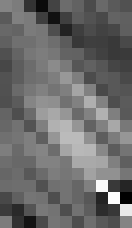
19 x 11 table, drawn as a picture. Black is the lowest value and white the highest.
On average the colour sits 40% of the way up the scale. Neither half mirrors the other. In the bottom right lies a patch that is rougher than the rest. The top right is the calmest part. The bottom right is the roughest part. Streaks slant down to the right.
